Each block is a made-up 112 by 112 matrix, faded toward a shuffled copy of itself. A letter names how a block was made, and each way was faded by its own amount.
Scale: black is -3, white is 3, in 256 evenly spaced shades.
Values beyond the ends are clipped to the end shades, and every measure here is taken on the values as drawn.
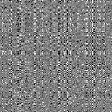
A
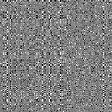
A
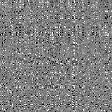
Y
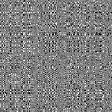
A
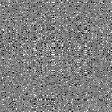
Y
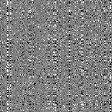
A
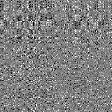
Y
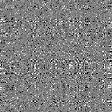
Y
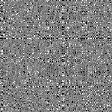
Y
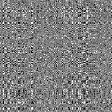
A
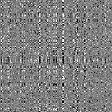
A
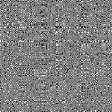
Y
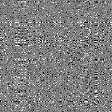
Y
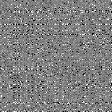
Y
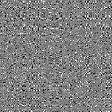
Y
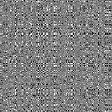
A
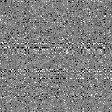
Y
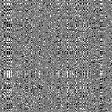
A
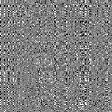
A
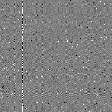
A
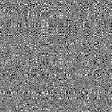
Y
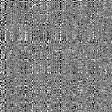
A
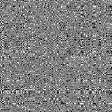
Y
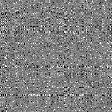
Y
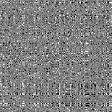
Y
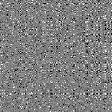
Y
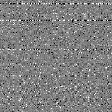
Y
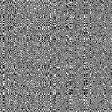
A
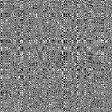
A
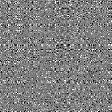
Y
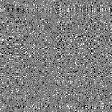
Y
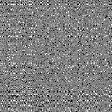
Y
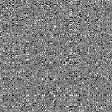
Y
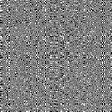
A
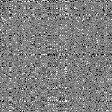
Y
